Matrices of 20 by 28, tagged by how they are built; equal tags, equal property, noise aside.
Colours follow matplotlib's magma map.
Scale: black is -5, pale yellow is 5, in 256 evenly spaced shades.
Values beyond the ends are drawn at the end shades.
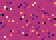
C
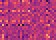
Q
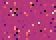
C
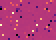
C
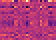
Q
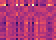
Q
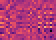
Q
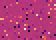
C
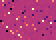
C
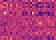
Q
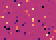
C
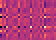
Q
